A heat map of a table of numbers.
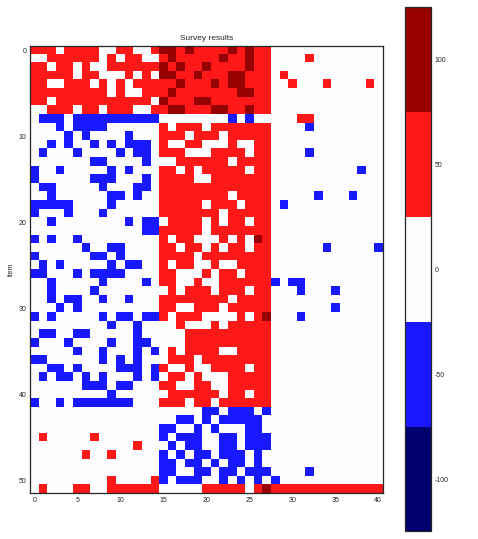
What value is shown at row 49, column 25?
-50
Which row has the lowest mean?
8
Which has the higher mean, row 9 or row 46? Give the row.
9
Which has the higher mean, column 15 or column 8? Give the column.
15
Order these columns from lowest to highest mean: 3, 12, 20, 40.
12, 3, 40, 20
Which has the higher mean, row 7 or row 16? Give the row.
7
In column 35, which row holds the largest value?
51
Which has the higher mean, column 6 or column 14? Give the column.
6
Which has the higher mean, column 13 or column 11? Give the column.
11
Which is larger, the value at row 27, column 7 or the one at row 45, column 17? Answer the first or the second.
the first
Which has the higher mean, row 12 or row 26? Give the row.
12
